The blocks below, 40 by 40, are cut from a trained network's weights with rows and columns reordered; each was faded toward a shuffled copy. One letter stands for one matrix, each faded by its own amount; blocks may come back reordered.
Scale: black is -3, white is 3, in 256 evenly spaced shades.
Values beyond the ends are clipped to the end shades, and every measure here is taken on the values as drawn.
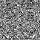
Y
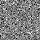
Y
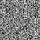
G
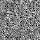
Y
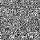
G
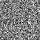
Y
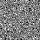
Y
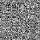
G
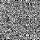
G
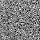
Y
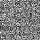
G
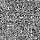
Y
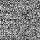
G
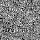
Y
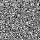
Y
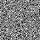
Y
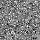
Y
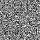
Y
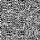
G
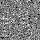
Y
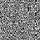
G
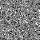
Y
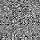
G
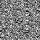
G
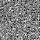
Y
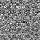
G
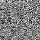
G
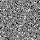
Y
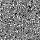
Y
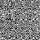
G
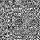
G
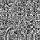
G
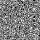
G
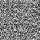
G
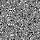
Y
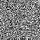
Y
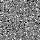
Y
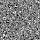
Y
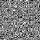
G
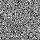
Y
